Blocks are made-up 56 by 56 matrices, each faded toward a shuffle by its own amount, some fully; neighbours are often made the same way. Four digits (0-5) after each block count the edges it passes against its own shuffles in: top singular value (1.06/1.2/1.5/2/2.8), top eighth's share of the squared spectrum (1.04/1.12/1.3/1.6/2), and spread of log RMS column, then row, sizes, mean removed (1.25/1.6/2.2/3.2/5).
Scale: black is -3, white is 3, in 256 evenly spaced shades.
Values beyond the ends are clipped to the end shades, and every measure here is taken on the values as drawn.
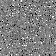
2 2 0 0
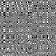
4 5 3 3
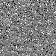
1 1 0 0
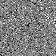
2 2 0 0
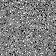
0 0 0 0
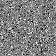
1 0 0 0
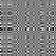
5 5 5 4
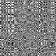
4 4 3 2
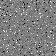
0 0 0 0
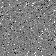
0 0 0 0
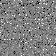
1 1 1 1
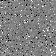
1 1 0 0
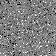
1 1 0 0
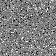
1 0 0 0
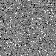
1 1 0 0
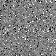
2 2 0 1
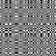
5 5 4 4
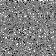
3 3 0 1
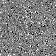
2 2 0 1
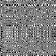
4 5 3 3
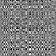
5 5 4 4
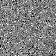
2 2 0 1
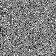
0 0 0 0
